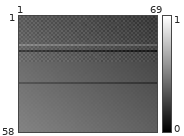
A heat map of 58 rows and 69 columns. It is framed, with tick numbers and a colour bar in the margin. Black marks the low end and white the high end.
Seam: horizontal, 40% of the way down, the bottom part calmer. Slope: up to the bottom left. Ninth with the lowest average: top right. Odd lines: rows 15, 18 and 34.
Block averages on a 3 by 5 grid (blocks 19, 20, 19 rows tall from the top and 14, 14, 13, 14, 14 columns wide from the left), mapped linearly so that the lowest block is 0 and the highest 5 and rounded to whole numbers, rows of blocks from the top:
32110 | 43221 | 54432
